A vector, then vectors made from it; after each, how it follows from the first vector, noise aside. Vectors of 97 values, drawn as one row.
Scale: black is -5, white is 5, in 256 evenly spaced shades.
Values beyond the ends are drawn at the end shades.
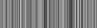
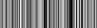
scaled up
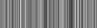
copied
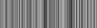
copied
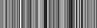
scaled up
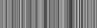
copied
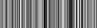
scaled up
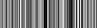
scaled up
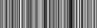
scaled up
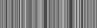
copied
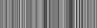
copied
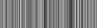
copied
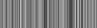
copied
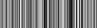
scaled up
